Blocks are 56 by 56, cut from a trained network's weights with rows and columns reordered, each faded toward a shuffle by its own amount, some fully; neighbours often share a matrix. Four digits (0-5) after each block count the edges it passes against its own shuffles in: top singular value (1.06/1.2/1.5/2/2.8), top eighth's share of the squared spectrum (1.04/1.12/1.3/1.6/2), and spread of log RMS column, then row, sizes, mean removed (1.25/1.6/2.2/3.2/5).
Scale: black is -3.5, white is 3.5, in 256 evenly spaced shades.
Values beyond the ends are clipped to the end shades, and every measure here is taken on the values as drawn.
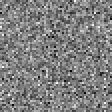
0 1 0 0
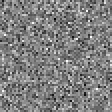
0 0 0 0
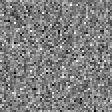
0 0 0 0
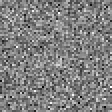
0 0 0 0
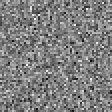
1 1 0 0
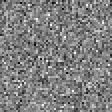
0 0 0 0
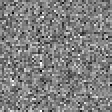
1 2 1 0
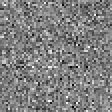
2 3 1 1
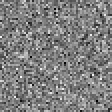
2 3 1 0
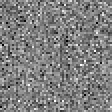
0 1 0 0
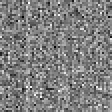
2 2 0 1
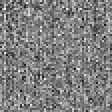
2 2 0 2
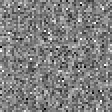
1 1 0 1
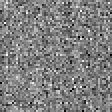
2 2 0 1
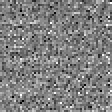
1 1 1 0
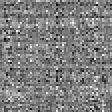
3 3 3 0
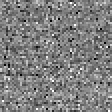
1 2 2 0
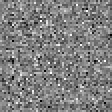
1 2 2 0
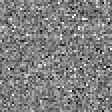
0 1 0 0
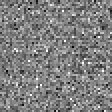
1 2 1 0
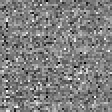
2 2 2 0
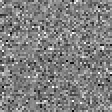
1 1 1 0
